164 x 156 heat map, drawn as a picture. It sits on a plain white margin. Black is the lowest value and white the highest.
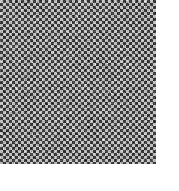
On average the colour sits 50% of the way up the scale. No overall slope runs across the table. The field is checkered. The values fall into two levels. No row or column stands out.
